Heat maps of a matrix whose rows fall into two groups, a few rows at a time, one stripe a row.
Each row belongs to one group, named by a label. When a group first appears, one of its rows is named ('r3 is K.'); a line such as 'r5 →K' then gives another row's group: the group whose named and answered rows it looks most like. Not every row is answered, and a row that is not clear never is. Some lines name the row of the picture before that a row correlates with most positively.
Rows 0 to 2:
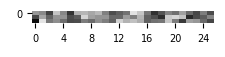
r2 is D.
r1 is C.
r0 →C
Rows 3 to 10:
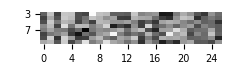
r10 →C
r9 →D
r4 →C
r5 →D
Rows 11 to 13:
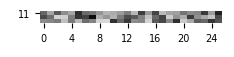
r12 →D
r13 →C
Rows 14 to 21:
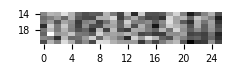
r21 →D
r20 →C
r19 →D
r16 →D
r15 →D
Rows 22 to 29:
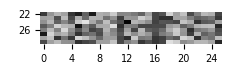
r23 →C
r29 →D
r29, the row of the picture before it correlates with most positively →15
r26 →D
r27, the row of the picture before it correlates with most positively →17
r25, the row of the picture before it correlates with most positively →15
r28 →C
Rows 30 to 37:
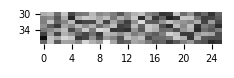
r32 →D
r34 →C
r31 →C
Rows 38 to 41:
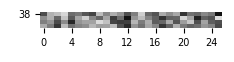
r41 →C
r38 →D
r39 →C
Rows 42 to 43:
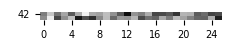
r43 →D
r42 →C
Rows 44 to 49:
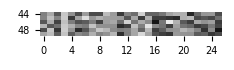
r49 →C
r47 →C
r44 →D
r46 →D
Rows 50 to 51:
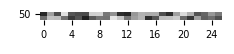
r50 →C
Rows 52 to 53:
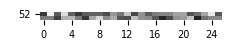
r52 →D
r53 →C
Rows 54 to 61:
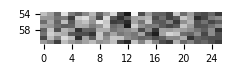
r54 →C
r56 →C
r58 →D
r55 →C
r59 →D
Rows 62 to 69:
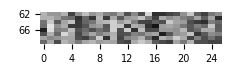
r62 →C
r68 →D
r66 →D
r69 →C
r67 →C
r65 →D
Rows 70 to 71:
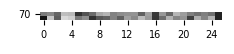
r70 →D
